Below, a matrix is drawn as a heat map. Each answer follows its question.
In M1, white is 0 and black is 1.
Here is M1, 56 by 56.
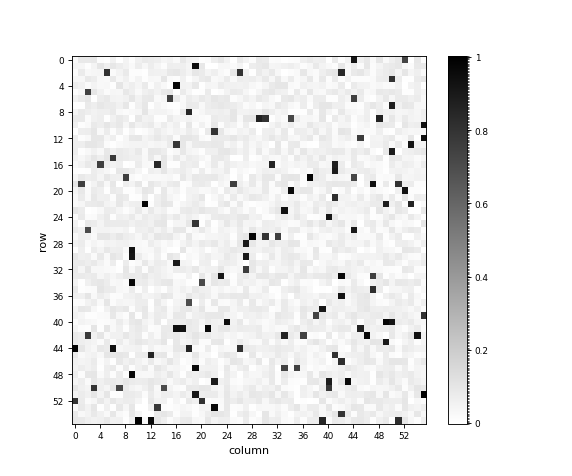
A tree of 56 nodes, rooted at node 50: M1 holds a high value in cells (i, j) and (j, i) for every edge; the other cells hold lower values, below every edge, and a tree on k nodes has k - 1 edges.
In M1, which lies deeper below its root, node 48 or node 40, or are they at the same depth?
node 48
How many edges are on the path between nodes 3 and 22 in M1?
4
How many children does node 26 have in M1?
1
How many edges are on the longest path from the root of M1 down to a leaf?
26
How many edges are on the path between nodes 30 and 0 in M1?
5
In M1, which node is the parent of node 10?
55
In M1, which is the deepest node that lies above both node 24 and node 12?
40
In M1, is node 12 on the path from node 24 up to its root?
no
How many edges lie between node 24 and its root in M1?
2
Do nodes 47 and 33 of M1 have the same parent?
no
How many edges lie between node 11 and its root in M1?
4
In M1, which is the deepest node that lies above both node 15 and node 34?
44
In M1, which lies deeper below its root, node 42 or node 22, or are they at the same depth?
node 42
